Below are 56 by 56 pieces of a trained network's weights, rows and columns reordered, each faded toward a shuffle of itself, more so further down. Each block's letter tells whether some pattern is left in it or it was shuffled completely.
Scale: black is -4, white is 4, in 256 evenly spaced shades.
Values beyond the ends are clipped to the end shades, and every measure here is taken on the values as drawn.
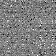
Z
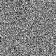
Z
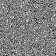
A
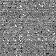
Z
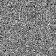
Z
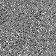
A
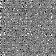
Z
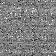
Z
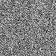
A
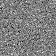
A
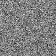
A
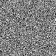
Z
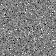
A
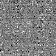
Z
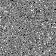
A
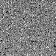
Z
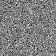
A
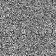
Z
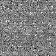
Z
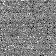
Z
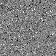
A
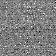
Z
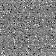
Z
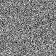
A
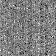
Z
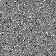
A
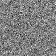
A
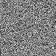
Z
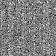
Z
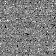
Z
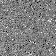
A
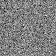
A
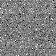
Z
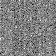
Z
